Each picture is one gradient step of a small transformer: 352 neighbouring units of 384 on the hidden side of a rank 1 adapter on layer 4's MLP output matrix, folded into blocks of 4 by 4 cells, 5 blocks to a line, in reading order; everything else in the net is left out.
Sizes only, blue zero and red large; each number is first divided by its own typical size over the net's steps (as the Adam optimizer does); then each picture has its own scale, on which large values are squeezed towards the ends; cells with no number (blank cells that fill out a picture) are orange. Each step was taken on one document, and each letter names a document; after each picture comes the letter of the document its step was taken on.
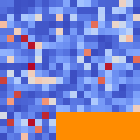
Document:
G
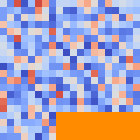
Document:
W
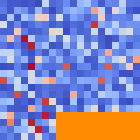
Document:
G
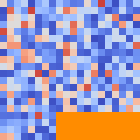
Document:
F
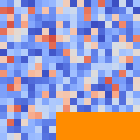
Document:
F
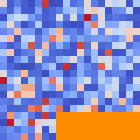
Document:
G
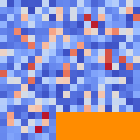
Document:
G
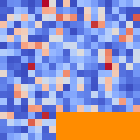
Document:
G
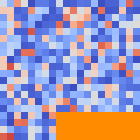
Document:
F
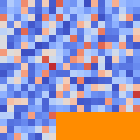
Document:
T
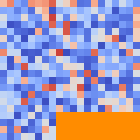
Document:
T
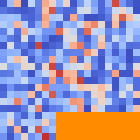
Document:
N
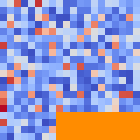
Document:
W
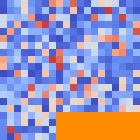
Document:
T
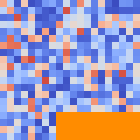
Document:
F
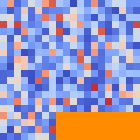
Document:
N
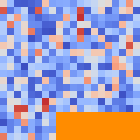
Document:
F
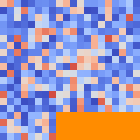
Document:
T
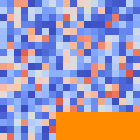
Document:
F
